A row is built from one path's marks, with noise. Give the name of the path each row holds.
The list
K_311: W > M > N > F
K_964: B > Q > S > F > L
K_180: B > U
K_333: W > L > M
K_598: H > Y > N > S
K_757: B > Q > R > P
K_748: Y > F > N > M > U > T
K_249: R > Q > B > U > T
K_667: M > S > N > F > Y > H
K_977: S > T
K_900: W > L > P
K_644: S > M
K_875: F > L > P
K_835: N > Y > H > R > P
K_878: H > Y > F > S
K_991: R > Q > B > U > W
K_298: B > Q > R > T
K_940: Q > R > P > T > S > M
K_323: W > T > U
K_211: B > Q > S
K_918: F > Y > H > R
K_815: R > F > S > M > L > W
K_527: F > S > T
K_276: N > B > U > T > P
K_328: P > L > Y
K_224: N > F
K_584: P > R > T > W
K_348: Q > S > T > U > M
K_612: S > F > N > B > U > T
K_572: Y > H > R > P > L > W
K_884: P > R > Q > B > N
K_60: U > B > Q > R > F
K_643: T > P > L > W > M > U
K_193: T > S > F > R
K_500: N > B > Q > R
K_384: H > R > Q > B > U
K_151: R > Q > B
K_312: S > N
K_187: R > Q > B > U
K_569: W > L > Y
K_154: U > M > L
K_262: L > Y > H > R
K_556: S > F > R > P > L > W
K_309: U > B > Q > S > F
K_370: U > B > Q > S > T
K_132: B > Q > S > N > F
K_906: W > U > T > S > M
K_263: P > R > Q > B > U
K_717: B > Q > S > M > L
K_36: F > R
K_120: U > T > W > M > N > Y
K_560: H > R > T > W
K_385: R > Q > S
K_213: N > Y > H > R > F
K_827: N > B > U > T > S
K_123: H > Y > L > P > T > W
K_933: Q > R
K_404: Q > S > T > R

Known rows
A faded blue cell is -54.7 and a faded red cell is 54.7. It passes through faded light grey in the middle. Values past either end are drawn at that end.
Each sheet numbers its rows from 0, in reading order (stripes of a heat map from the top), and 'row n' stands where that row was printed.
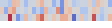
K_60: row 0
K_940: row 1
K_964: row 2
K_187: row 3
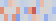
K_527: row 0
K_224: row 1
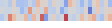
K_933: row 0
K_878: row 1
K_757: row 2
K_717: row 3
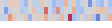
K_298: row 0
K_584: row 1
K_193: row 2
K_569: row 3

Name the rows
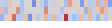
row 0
K_918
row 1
K_572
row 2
K_263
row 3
K_643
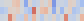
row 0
K_249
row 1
K_323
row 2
K_151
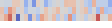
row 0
K_309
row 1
K_262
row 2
K_667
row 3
K_404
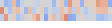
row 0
K_875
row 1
K_211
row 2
K_180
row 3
K_748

